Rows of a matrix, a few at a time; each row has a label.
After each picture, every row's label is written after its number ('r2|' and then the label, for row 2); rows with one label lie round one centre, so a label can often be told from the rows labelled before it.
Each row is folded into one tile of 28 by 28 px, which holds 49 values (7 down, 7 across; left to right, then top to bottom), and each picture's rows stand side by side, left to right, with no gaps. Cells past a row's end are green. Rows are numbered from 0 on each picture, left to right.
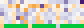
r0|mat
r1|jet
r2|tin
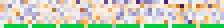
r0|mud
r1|mat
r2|mat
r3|mat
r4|tin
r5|tin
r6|jet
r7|jet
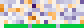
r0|mud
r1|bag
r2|tin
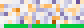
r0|mud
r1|tin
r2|mud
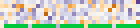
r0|jet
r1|mud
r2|tin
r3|mat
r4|tin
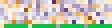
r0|mat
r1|tin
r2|bag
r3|bag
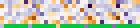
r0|tin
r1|bag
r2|mat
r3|bag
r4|bag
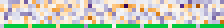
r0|tin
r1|mat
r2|jet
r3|bag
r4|jet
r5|mud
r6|jet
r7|tin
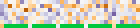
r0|mat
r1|jet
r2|mat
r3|jet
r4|mat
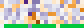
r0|tin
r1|bag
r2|mat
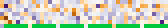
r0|bag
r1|mat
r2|mud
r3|jet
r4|mat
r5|jet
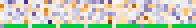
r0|tin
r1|mud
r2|mat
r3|tin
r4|jet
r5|bag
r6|mud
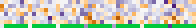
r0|mud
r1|mud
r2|mud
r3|bag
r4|bag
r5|tin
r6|bag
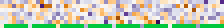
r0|jet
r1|jet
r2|mat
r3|mud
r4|bag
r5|bag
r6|mat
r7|tin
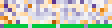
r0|bag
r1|tin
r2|tin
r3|mud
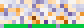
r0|mud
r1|bag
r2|bag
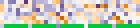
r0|tin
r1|bag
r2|bag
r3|jet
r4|bag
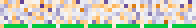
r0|mat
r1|jet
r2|mat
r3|mat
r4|jet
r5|tin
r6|jet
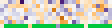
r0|mat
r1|mat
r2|bag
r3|jet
